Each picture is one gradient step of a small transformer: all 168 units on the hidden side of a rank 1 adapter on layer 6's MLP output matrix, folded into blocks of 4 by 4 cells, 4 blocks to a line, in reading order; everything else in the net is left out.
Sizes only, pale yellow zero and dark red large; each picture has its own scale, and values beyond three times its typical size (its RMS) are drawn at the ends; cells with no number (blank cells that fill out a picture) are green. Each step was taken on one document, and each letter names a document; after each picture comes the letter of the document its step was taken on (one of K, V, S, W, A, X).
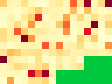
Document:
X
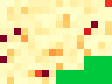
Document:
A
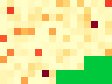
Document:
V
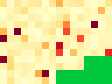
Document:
A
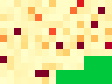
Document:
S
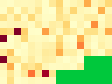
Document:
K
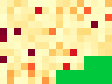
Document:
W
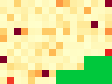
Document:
A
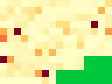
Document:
K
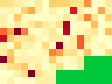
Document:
X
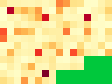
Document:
V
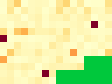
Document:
V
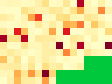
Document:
S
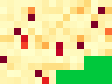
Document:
S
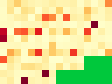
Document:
V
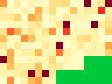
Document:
X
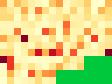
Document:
A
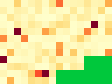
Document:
A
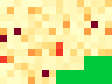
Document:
K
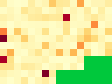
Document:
A
